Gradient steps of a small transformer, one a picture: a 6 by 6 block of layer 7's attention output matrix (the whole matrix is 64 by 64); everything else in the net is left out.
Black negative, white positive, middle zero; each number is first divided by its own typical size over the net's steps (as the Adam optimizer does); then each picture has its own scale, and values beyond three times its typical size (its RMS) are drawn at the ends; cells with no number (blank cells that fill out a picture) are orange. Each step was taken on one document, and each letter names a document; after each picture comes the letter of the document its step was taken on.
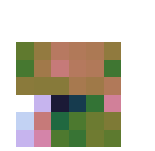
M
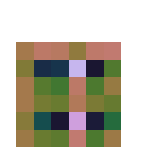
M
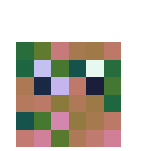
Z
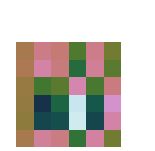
M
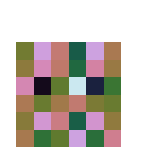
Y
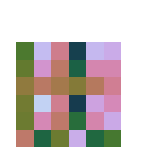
Y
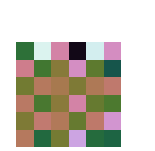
Y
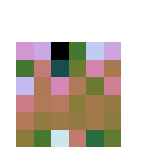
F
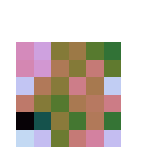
F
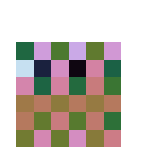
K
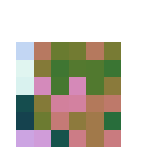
F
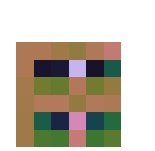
M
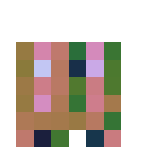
Y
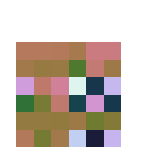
F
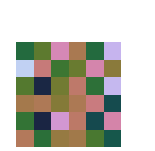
Z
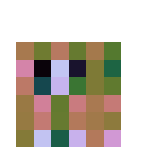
K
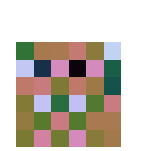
K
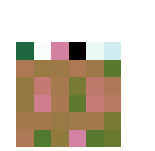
Y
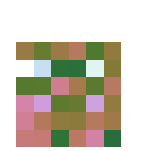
Z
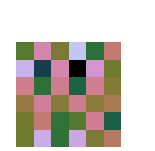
K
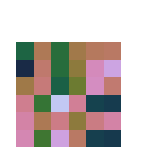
F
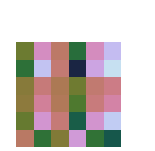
Y
